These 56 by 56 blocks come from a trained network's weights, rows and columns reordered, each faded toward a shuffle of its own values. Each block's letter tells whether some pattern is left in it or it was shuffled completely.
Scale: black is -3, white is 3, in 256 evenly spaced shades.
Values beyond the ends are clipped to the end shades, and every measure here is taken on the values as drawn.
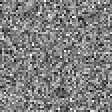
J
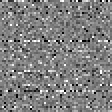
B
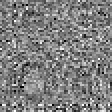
B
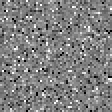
J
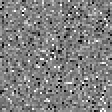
J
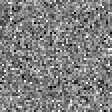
J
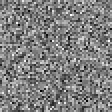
J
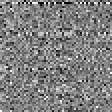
B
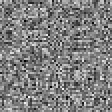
B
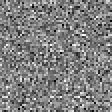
B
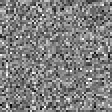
B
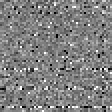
B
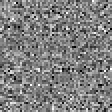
B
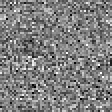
B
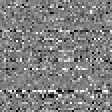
B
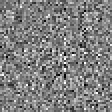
B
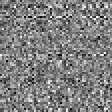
B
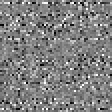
B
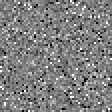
J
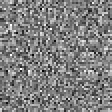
B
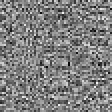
B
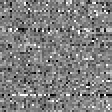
B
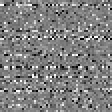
B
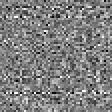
B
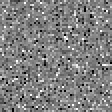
J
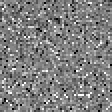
J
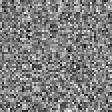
B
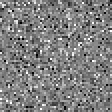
J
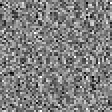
B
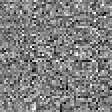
B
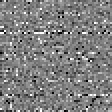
B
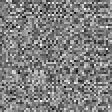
B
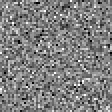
J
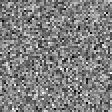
J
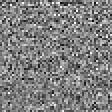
B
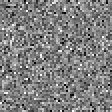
J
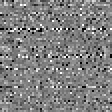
B
